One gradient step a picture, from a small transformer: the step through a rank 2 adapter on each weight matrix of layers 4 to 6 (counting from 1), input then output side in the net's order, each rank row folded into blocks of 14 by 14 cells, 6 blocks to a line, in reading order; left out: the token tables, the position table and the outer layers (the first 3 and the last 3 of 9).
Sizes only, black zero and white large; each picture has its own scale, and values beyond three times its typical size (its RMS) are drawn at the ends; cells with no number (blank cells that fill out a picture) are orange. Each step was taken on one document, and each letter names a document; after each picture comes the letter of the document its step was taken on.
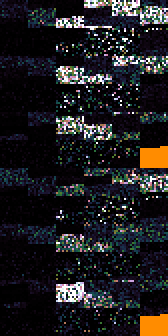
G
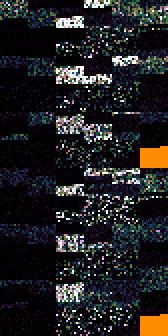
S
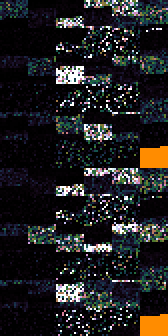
S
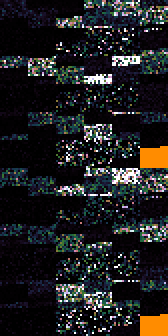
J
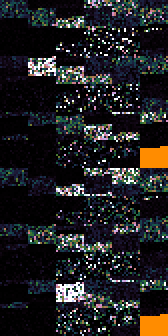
G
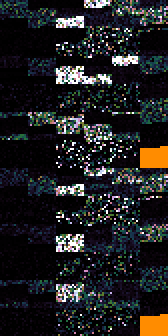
S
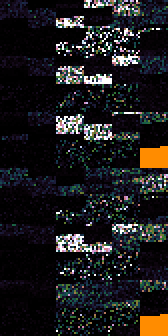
S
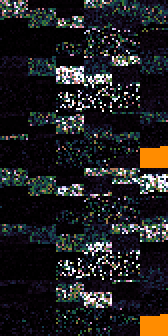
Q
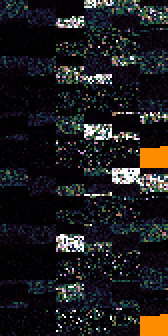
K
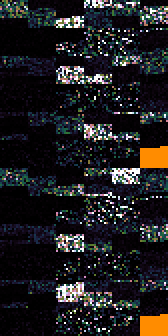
K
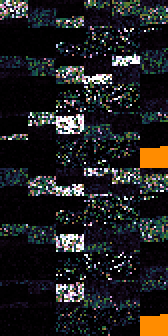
J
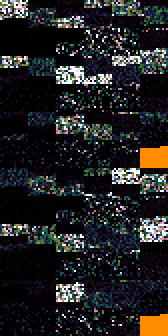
Q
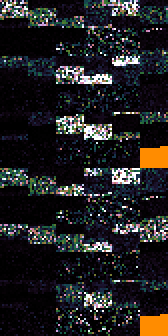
K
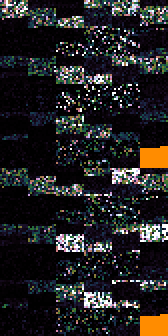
K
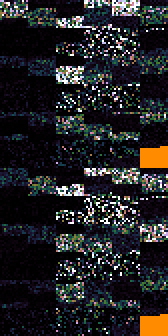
Q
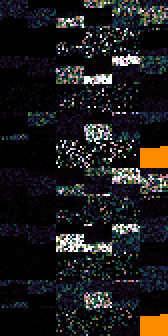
S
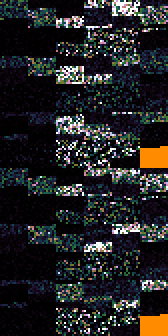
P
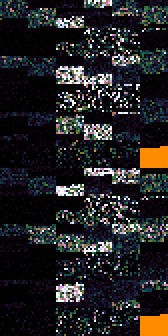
Q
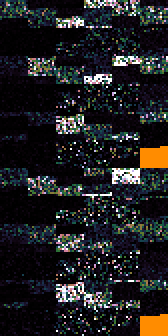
K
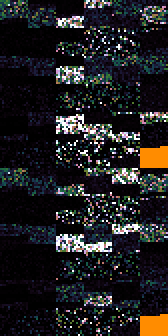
Q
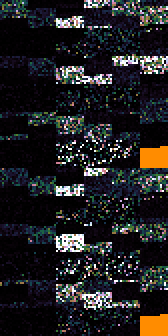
J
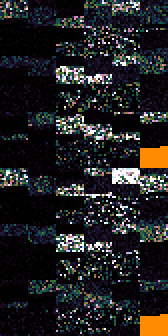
K
